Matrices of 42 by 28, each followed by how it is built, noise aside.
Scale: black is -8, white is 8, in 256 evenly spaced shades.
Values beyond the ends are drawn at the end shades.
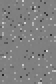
sparse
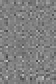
low rank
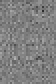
low rank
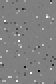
sparse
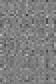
low rank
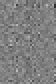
low rank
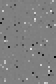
sparse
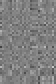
low rank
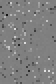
sparse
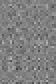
low rank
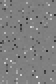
sparse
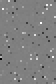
sparse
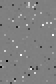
sparse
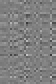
low rank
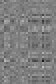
low rank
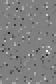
sparse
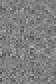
low rank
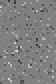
sparse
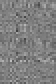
low rank
